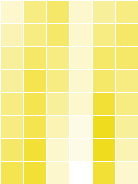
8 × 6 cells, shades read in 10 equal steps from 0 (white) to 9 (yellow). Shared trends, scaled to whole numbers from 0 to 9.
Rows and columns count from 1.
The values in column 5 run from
4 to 9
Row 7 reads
6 8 2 1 9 3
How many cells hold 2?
9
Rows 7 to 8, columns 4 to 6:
1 9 3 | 0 8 2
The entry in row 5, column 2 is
7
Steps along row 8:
up down down up down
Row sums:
24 27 29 29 31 29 29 27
